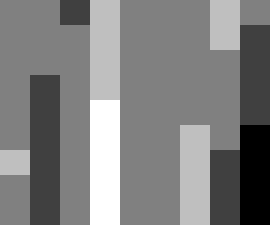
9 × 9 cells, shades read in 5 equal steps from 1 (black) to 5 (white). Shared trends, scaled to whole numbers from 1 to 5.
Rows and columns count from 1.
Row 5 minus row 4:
0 0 0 1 0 0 0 0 0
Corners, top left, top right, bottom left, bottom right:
3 3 3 1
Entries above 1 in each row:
9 9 9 9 9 8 8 8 8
